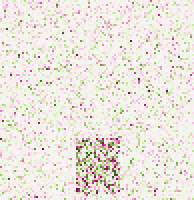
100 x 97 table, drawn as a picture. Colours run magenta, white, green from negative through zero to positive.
Histogram: heavy tails on both sides. Roughest part: bottom middle. Odd patch: rougher, in the bottom middle. Grain: fine. Mirror symmetry: none. Stripes: none.
